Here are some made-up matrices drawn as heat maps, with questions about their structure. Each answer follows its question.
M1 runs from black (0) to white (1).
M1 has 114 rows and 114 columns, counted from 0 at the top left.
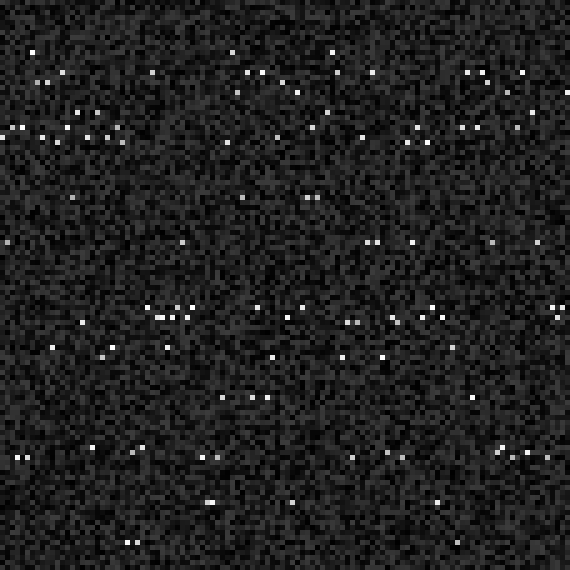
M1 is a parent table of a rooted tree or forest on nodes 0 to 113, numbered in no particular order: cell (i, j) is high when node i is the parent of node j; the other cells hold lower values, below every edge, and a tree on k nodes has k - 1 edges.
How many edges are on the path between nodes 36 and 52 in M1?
4
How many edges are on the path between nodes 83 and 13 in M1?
2
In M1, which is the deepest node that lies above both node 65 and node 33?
69
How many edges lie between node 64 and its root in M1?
0
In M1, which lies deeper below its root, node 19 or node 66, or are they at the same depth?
the same depth
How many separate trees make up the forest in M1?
4
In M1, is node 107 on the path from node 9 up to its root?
no
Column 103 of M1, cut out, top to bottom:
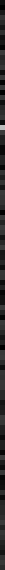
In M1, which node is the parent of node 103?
25
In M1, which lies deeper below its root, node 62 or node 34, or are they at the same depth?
the same depth
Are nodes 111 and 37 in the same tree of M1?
yes
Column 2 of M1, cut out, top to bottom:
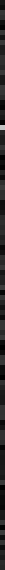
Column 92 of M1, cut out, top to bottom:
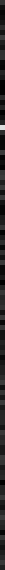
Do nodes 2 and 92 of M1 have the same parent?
yes
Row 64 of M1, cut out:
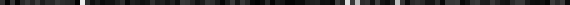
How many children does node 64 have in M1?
4
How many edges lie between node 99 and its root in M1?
3
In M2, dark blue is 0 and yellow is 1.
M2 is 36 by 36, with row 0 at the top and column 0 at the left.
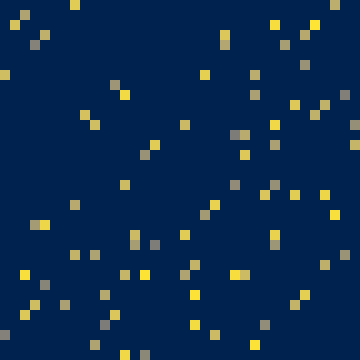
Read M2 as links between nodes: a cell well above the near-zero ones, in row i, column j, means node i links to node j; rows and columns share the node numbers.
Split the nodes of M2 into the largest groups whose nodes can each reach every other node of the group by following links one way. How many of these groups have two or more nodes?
2
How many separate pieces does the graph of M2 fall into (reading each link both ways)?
5
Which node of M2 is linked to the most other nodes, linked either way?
node 27
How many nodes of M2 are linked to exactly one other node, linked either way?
4
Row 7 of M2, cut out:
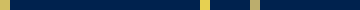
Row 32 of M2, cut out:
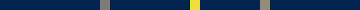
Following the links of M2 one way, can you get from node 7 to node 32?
no
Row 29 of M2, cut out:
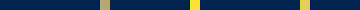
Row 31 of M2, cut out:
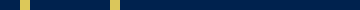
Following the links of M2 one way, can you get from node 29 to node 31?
no
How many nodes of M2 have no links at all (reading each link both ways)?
3
